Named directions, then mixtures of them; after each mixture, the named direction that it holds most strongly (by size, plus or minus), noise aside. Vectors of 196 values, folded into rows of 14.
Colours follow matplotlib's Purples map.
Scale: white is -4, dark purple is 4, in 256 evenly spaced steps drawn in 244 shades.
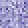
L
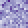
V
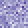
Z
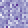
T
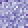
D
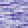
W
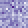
L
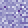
Z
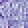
T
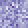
L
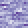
W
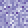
Z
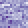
W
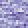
W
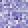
T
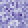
L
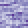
W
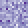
L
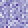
T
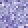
D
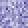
L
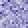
V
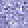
Z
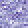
Z
